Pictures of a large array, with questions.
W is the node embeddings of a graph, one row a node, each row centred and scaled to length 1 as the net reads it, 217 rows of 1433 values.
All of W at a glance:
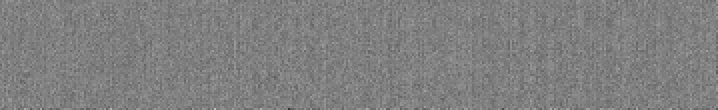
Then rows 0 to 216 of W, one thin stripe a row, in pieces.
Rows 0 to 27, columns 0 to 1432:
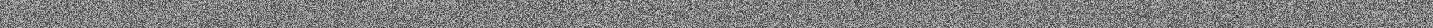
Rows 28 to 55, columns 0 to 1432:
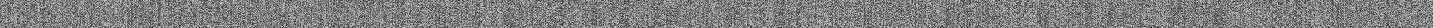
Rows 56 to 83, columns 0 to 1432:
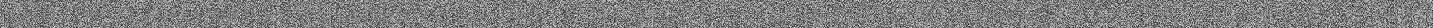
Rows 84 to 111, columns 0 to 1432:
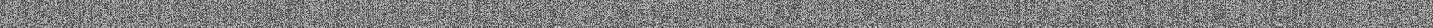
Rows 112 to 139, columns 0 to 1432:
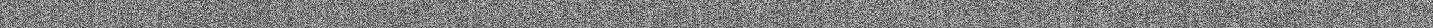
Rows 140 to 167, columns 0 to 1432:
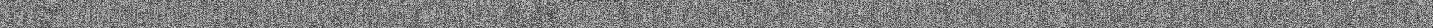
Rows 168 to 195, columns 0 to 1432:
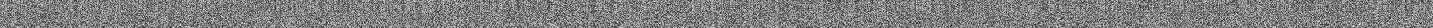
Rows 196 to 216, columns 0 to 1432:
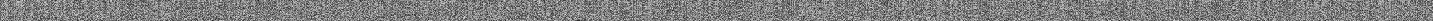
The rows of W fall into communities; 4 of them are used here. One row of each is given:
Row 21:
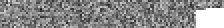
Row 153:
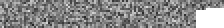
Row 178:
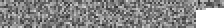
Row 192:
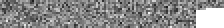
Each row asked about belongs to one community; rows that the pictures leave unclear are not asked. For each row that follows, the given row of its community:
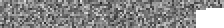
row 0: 21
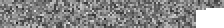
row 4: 178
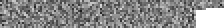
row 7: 21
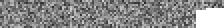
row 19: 178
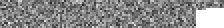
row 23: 192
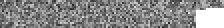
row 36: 21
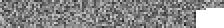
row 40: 192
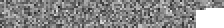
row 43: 21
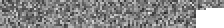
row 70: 192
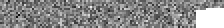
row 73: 178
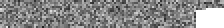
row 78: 178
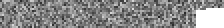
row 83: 178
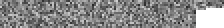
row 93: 192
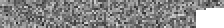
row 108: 178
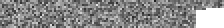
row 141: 178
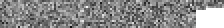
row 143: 153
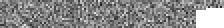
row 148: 21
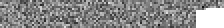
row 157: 153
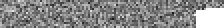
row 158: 153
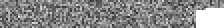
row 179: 153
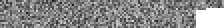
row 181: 21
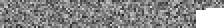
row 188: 153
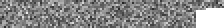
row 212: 178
